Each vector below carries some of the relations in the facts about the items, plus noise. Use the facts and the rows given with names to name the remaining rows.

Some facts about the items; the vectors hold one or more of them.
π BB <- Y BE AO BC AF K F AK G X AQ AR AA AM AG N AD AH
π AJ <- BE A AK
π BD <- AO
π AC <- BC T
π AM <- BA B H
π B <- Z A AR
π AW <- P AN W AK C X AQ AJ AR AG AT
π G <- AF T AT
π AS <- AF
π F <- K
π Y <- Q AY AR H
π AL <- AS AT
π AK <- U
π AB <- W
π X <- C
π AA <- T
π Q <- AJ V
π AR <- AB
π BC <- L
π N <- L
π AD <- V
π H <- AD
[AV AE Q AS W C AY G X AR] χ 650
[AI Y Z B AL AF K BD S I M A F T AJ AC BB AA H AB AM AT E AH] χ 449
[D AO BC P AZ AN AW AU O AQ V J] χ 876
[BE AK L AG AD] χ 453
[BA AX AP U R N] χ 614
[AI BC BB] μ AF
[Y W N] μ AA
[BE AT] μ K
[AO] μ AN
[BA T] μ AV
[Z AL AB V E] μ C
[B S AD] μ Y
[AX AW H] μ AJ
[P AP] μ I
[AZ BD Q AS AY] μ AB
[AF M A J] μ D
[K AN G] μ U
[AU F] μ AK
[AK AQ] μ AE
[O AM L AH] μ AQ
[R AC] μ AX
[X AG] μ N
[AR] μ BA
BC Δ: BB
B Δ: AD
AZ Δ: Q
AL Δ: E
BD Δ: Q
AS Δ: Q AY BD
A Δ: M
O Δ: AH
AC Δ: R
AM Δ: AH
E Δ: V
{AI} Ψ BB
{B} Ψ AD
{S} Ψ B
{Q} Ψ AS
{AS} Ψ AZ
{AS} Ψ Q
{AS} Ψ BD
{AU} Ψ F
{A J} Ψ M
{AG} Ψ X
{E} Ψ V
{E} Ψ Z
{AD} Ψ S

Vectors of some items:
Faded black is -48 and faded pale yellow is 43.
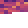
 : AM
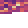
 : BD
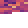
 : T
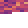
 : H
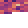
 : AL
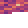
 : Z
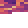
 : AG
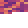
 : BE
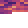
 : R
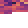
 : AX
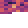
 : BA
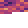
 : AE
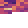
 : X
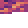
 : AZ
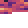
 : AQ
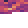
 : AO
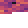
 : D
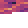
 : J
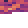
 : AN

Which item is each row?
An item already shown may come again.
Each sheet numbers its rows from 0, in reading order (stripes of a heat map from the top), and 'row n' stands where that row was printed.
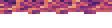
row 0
N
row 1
AA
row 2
AA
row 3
R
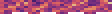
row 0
I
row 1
U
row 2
Z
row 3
AK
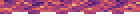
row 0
L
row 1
R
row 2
Z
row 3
AE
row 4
AC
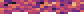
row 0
AV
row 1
BC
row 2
AB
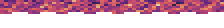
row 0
O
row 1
AC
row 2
V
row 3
BA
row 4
C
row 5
AS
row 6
AR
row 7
AP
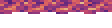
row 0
AP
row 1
P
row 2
AU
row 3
G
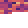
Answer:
AW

